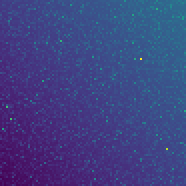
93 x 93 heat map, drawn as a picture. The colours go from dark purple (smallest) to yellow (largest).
No regular stripes run through it. On average the colour sits 20% of the way up the scale. No single row or column stands out from its neighbours. Values rise toward the top right. Neither half mirrors the other. The bottom left is the ninth with the lowest average. The texture is fine-grained noise. The ninth with the highest average is the top right.
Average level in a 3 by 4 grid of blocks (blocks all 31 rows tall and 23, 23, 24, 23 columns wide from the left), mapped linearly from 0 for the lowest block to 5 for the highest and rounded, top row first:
2345 | 1234 | 0123
